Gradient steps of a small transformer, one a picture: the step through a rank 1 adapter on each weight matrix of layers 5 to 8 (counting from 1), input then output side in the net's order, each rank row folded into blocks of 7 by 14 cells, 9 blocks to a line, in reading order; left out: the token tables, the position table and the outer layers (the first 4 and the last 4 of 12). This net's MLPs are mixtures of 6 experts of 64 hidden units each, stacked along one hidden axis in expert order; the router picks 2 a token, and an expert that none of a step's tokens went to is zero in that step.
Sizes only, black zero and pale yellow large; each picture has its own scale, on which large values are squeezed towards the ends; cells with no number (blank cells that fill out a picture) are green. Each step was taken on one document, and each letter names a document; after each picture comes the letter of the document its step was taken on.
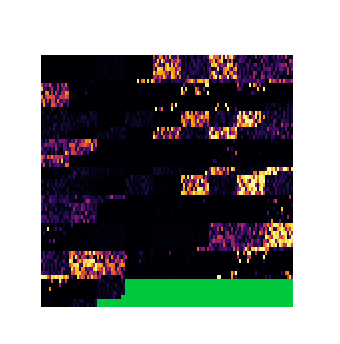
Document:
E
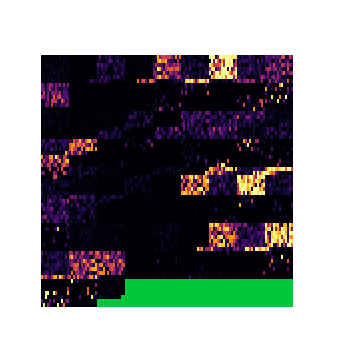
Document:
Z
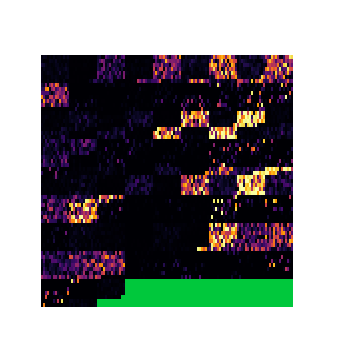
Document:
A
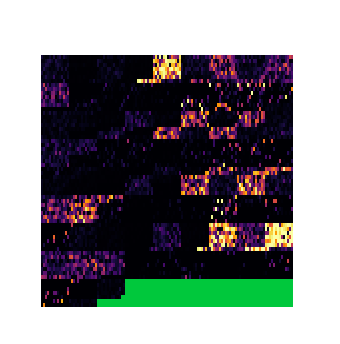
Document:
A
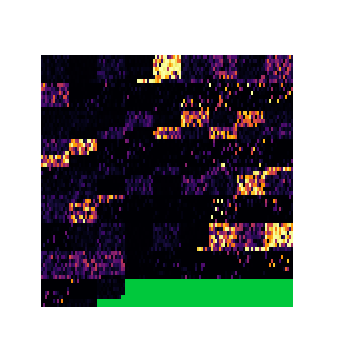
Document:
A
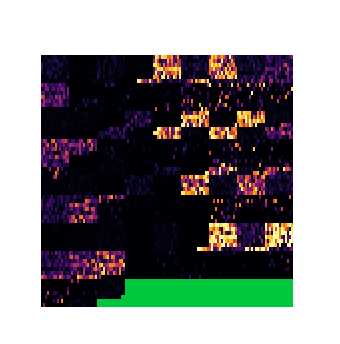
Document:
A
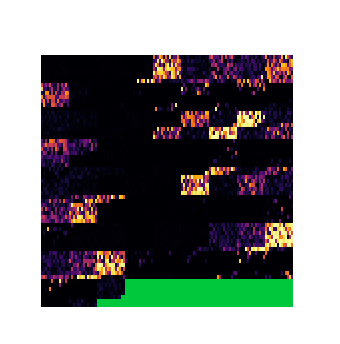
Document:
E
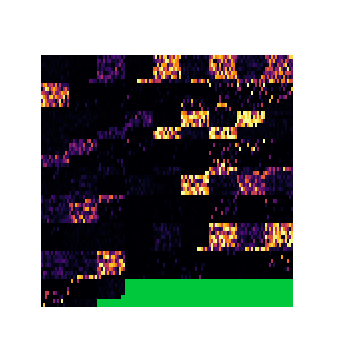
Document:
A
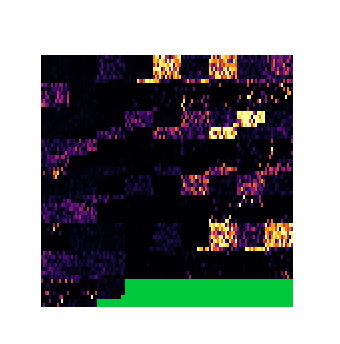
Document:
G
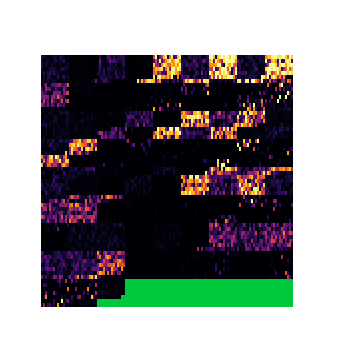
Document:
Z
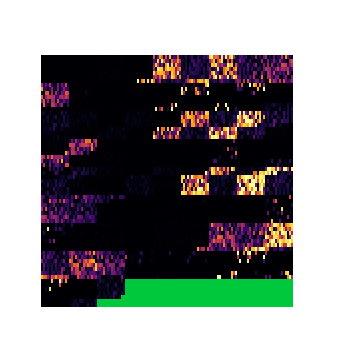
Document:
E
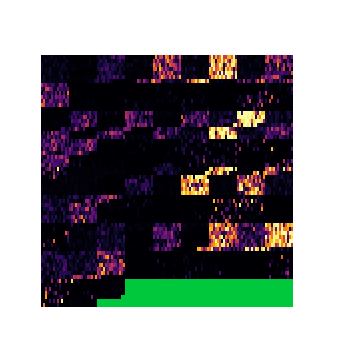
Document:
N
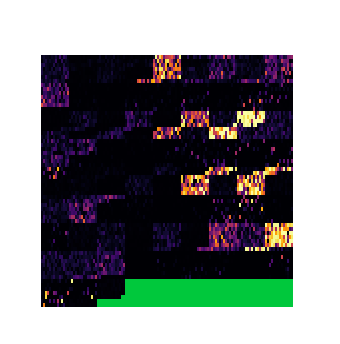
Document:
N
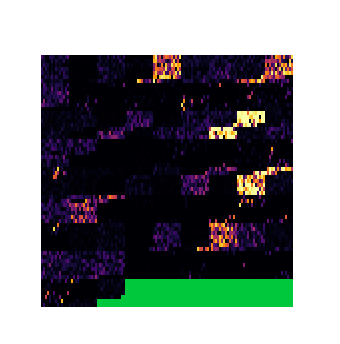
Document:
G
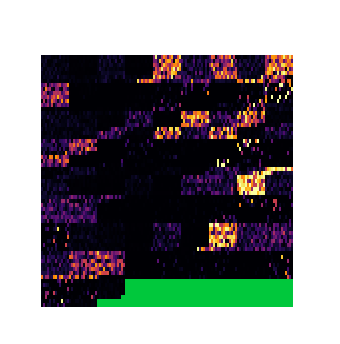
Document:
Z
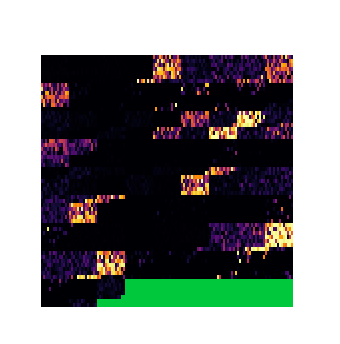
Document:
E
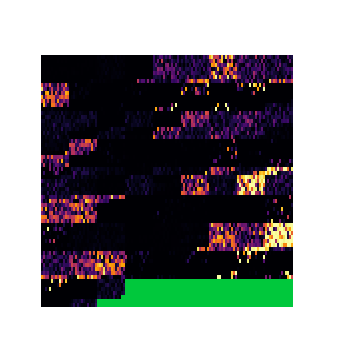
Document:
E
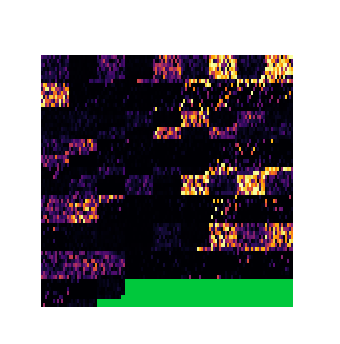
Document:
A
